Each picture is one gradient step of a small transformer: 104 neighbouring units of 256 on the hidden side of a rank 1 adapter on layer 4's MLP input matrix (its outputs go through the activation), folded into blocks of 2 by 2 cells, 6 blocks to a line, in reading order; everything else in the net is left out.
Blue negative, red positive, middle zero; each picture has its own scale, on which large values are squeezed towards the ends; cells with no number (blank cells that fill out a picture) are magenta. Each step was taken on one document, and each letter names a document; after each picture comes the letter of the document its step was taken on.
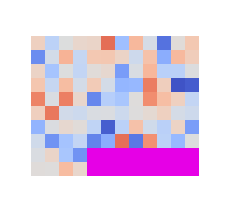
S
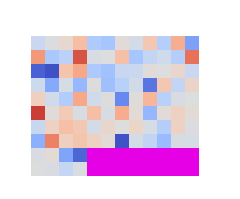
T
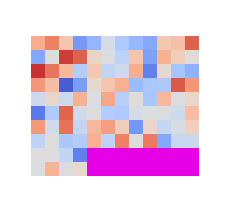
T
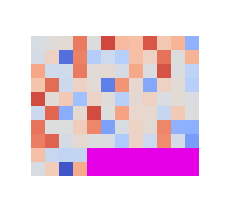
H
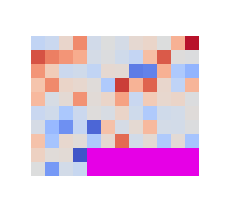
T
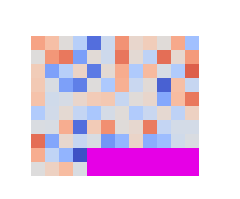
T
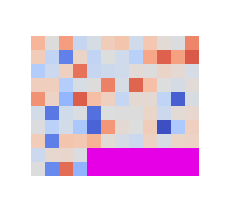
H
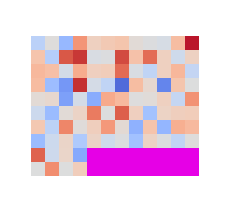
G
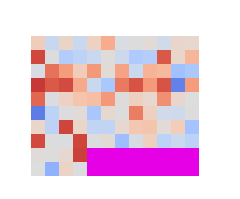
T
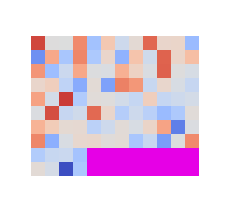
H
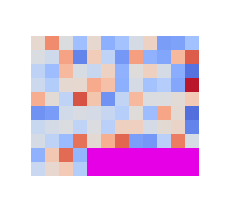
S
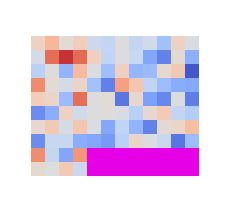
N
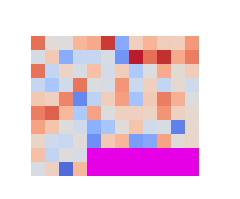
H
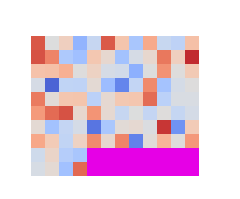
H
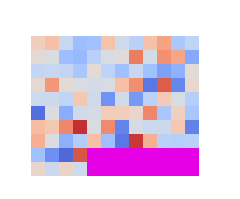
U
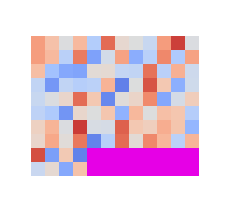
U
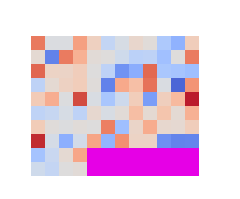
N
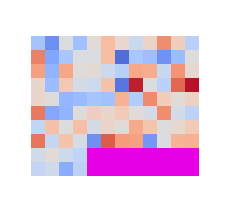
S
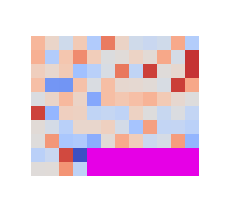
U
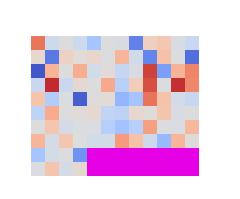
N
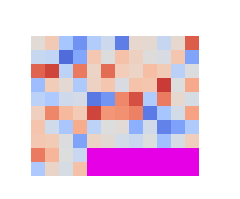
G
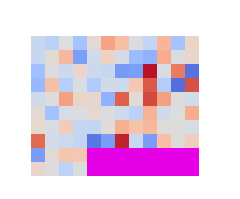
S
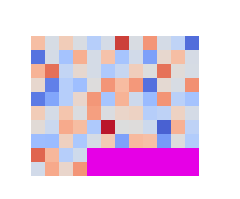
G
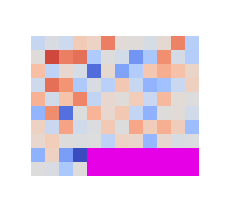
T
